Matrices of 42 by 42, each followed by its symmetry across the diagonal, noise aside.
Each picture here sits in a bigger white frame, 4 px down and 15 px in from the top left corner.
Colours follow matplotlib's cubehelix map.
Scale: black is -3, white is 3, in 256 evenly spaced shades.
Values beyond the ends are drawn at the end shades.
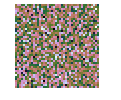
neither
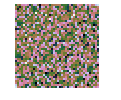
symmetric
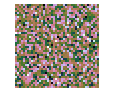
antisymmetric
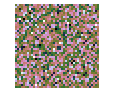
symmetric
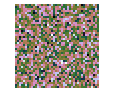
neither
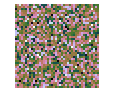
antisymmetric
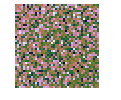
symmetric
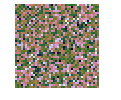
symmetric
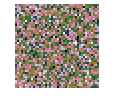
neither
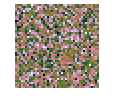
antisymmetric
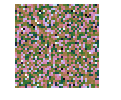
antisymmetric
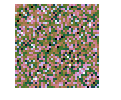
symmetric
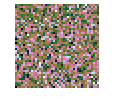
neither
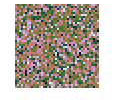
antisymmetric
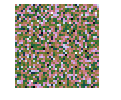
neither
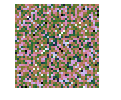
symmetric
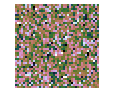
antisymmetric
